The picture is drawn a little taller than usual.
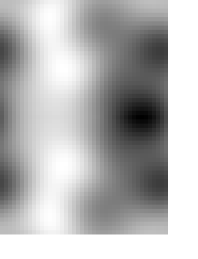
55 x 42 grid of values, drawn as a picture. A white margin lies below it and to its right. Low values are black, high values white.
Mirror symmetry: top to bottom. Ninth with the lowest average: middle right. Grain: smooth. Lone odd cells: none. Average level on the scale: 60%.
